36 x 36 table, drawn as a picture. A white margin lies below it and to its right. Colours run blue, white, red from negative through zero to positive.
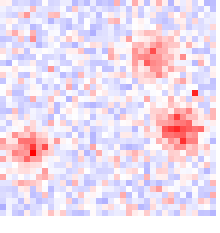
There are three bumps. On average the colour sits 50% of the way up the scale. The ninth with the highest average is the middle right. There is no overall slope. The halves do not mirror each other. The values are skewed, with a long tail toward high values.
